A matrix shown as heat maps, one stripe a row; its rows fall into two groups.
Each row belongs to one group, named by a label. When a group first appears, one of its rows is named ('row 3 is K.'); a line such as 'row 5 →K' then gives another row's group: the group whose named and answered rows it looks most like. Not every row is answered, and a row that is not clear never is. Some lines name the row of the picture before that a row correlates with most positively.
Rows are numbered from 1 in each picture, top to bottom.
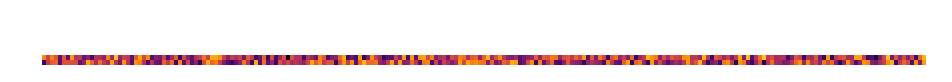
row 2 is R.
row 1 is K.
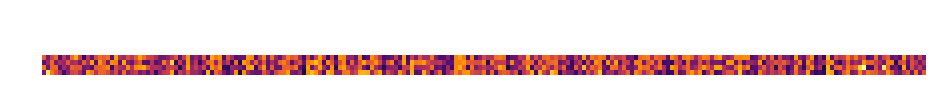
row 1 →K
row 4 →R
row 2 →R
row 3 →K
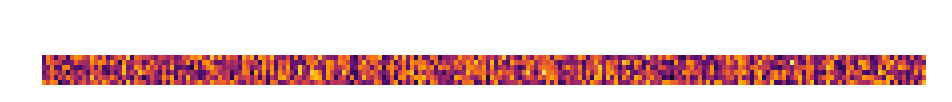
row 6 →K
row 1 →K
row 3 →R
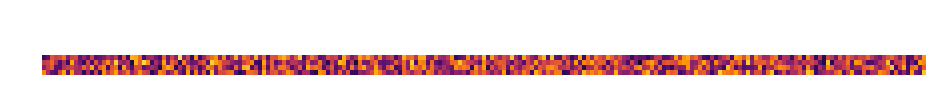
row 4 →K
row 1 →R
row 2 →K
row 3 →R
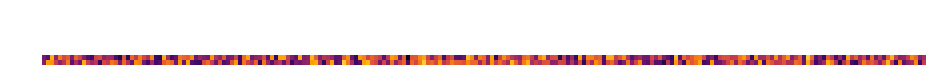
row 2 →R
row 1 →R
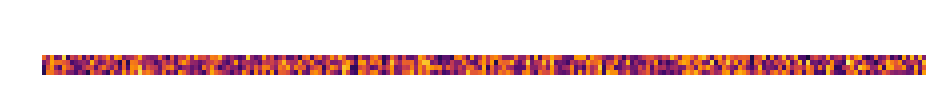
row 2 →R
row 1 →K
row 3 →R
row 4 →R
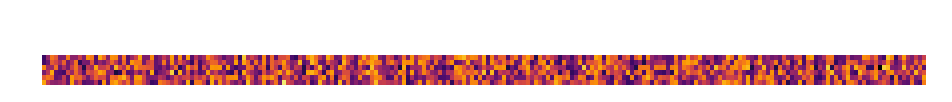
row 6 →K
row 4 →R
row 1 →R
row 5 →K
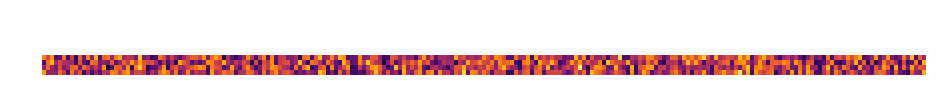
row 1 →K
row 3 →K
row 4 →K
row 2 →R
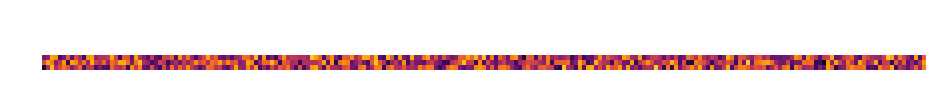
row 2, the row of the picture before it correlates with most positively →3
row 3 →R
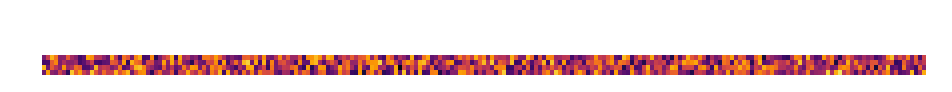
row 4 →K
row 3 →K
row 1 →R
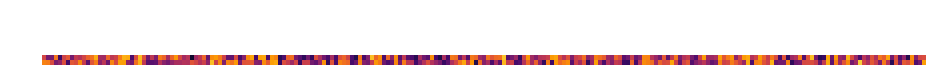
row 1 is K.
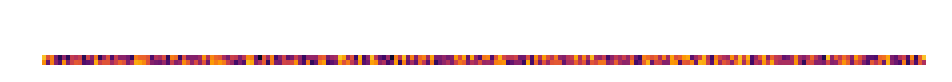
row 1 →K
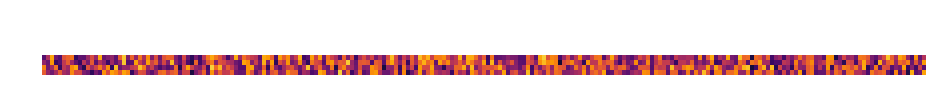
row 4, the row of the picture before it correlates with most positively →2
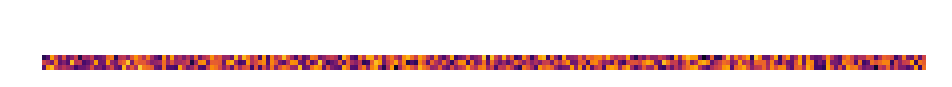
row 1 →R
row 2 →K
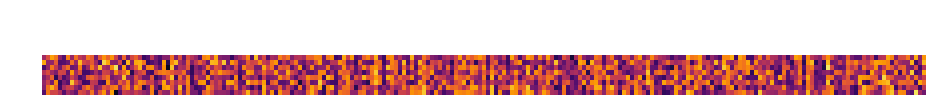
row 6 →K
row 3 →R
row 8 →R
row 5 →R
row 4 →K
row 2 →K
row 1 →R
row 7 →R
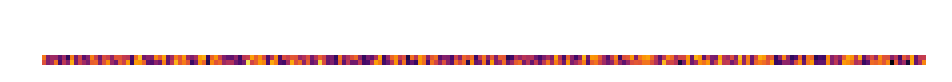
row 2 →K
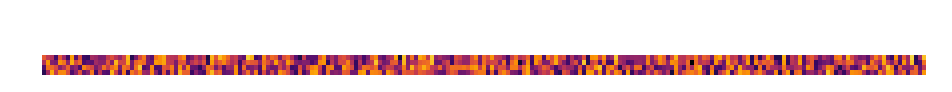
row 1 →K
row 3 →R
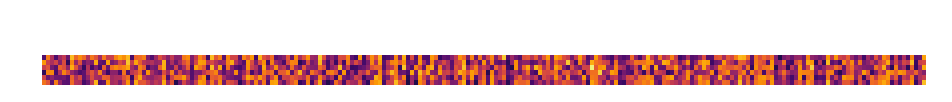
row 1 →K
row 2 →K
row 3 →K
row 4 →R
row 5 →K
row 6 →K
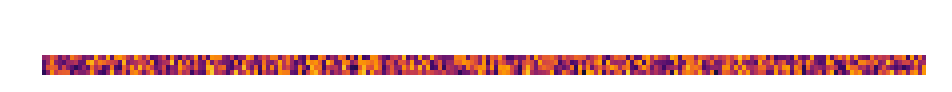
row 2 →R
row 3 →R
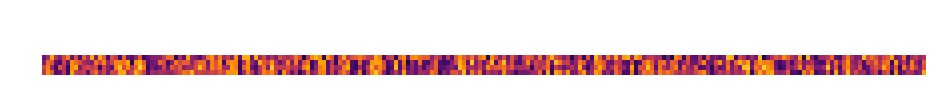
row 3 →K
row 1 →R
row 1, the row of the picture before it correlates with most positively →2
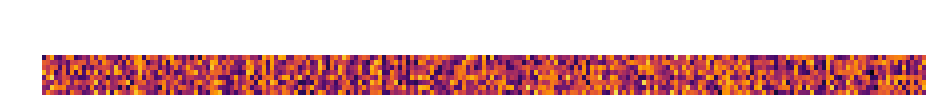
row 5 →R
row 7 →R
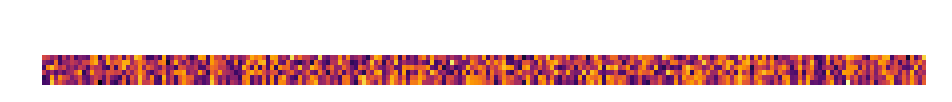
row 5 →R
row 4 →K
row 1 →K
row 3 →R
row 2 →K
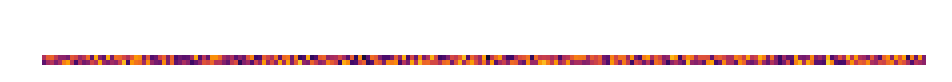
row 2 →R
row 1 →K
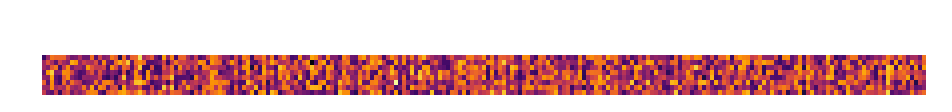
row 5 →R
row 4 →R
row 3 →R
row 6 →K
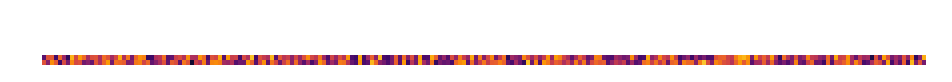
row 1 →K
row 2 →K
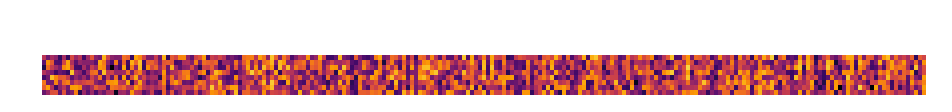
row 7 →K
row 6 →K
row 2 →R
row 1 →K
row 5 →R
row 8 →R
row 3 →R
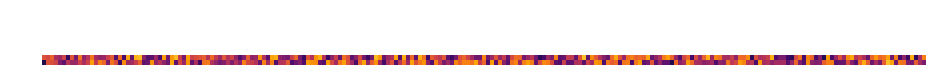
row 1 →K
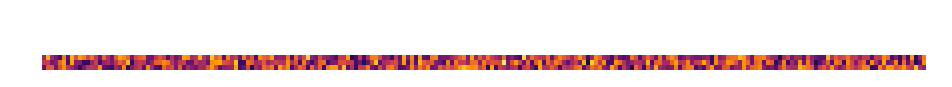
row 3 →R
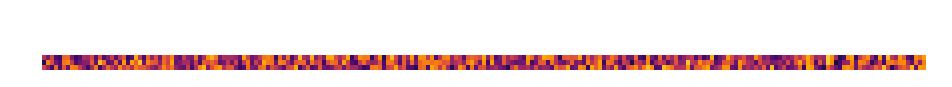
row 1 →R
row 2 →R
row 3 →K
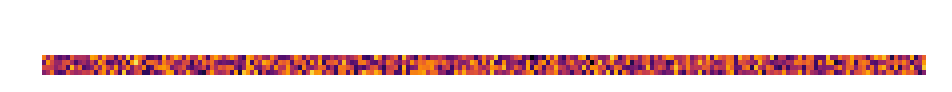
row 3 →K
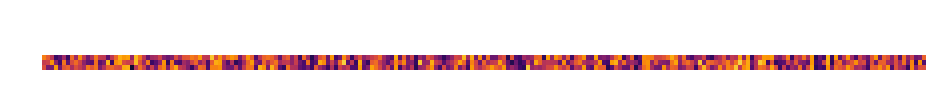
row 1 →K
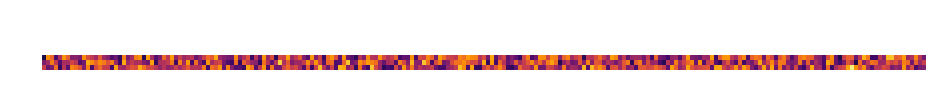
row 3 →K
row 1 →R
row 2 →R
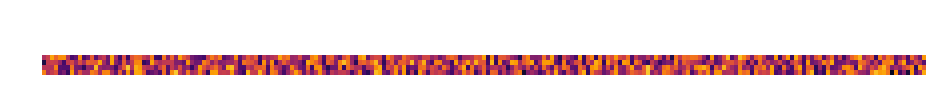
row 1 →R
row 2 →R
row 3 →K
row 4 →K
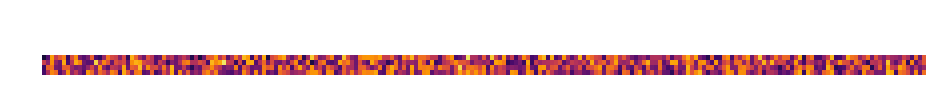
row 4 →R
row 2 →K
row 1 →R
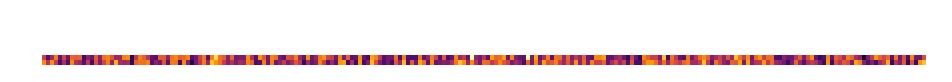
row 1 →K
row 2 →K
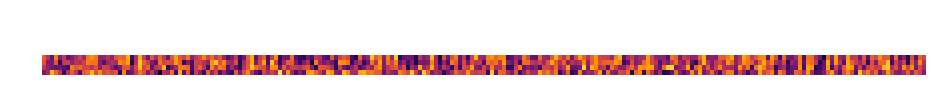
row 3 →K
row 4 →R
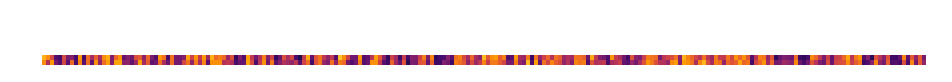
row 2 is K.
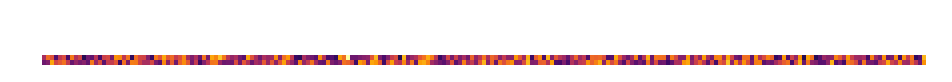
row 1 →K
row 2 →R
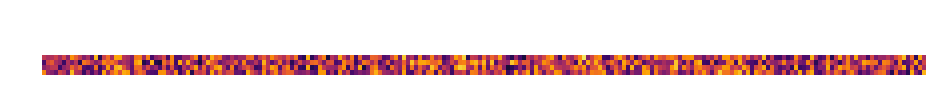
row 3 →K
